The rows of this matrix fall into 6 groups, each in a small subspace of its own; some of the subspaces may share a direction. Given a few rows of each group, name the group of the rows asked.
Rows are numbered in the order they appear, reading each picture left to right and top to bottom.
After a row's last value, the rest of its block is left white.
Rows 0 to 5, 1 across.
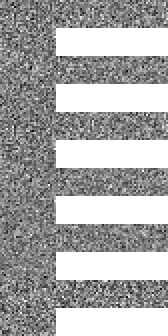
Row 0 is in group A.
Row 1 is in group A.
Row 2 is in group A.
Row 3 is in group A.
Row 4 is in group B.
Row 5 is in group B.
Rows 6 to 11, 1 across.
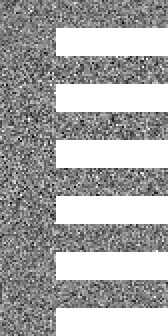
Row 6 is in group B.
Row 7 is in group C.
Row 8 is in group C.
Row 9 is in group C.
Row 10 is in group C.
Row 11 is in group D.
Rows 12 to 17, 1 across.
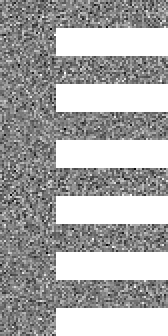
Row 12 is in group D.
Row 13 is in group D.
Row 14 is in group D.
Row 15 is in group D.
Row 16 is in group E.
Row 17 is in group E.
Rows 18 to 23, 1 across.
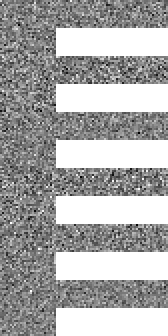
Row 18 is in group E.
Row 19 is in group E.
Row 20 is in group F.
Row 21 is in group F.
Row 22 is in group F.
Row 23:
A
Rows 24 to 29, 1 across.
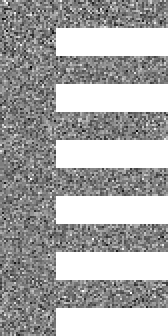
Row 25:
A
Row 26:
D
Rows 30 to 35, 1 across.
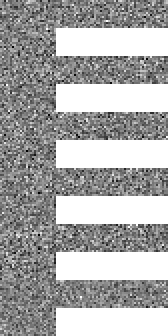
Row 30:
E
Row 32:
D
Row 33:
F
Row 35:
A
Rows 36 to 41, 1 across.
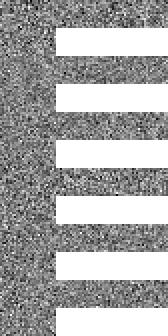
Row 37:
D
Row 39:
F
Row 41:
C
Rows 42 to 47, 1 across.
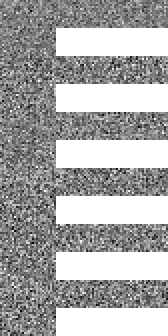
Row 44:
E
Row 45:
F
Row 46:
A
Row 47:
A
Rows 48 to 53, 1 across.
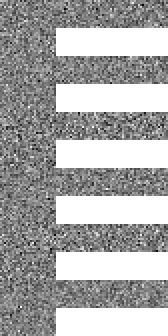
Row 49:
C
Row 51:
E
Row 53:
C
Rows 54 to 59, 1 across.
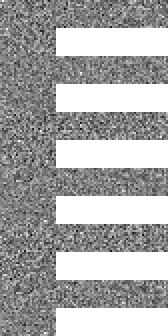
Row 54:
C
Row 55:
A
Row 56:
D
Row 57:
B
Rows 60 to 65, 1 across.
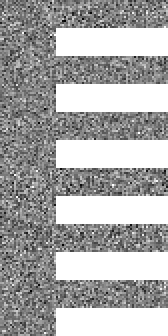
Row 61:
B
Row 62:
F
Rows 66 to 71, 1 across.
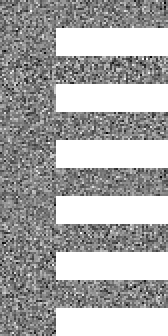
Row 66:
B
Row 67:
B
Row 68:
E
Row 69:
B
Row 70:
F
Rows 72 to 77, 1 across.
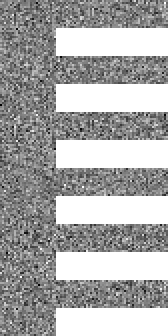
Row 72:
A
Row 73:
A
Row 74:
A
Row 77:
A
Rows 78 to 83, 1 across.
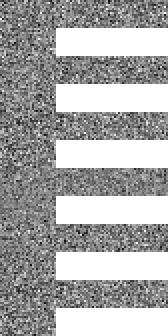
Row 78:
E
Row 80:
F
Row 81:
B
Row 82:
D
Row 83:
F
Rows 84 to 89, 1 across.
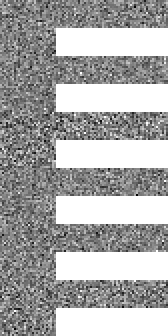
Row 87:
E
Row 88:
C
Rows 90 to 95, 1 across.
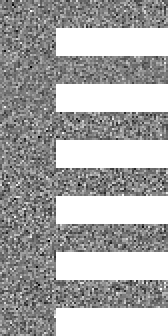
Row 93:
D
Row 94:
A
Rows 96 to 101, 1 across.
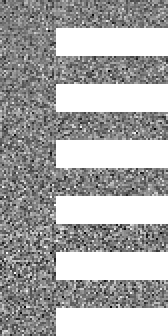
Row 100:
F
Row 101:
B
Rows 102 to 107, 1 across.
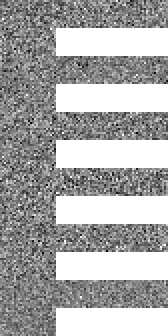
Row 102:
F
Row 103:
D
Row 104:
B
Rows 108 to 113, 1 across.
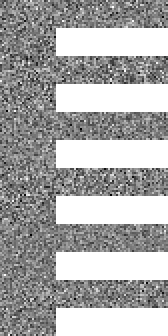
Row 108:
C
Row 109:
C
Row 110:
A
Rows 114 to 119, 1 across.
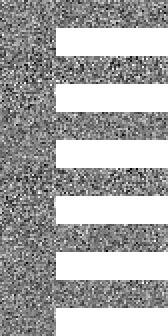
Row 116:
B
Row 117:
F
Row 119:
A
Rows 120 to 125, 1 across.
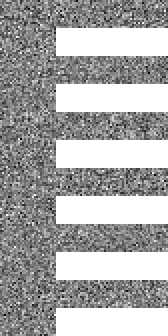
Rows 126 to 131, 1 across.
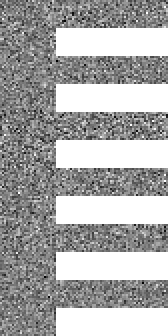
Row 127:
D
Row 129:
E
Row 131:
A
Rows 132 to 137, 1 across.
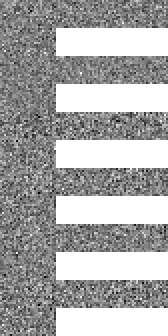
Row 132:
B
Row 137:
A
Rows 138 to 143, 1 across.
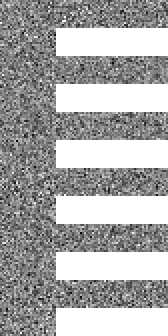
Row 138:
D
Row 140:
A
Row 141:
C
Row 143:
A
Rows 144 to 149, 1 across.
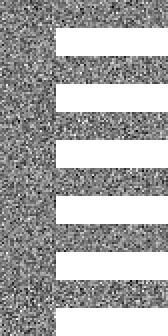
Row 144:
C
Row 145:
A
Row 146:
D
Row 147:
A
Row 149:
A
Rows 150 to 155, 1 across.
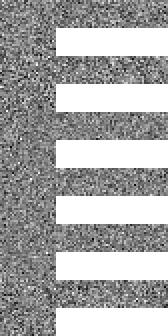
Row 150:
E
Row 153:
A
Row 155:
D
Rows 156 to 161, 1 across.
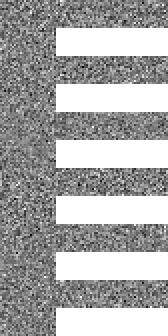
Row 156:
A
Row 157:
D
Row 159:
D
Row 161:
A
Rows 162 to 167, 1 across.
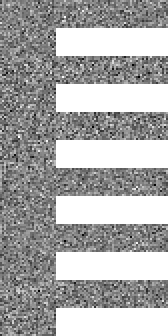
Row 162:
D
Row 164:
E
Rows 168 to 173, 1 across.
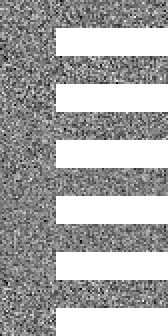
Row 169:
F
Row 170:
D
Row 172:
A
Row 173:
F
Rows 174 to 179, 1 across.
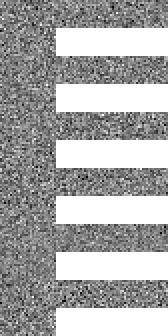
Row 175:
E
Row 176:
E
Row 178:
B
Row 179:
D
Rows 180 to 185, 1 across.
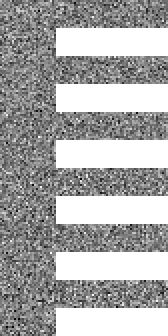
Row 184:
F
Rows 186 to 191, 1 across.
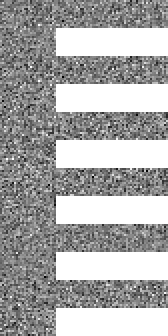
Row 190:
B
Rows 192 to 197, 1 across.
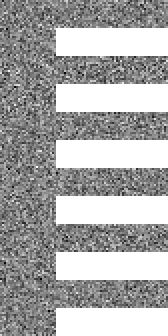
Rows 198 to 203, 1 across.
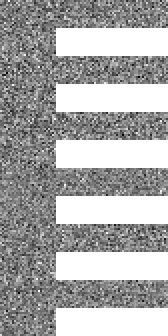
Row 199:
F
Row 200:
B
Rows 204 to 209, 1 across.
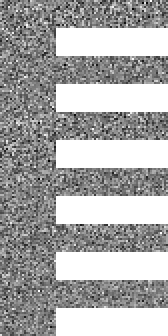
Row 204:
B
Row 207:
F
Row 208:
B
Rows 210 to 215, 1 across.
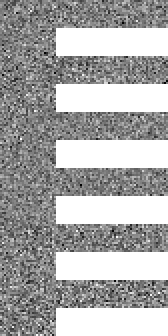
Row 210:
B
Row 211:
D
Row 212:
C
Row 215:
E
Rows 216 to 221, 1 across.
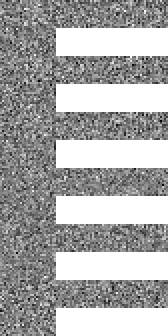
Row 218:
A
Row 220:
B
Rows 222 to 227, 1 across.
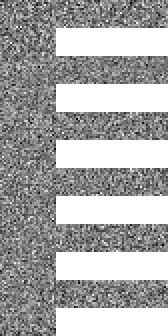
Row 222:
C
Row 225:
C
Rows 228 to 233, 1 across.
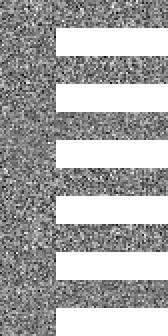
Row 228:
C
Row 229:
B
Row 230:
E
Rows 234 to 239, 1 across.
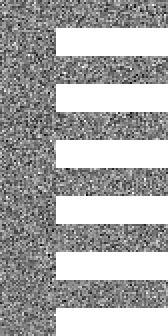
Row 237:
A
